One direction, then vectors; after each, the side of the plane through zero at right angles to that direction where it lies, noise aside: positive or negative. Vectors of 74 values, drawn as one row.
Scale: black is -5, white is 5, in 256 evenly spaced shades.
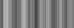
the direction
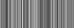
negative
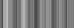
positive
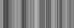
negative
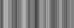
positive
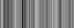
negative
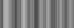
positive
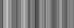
positive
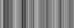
negative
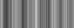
negative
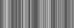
positive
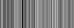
negative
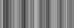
negative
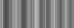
negative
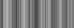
positive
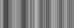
negative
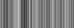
negative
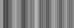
negative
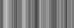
positive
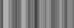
positive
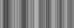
negative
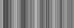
negative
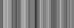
positive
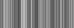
positive
